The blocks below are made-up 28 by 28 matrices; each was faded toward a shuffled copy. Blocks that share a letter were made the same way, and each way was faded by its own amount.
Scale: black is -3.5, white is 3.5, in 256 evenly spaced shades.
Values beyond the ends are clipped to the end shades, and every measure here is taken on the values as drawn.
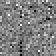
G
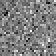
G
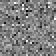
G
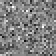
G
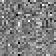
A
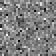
G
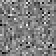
A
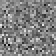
A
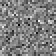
G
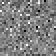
G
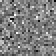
G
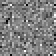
A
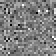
A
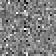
G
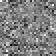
A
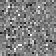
G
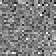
A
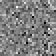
G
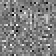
A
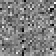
A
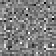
A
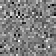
A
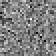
G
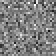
A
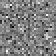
A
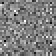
A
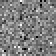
G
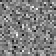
G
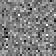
G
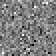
G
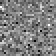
G
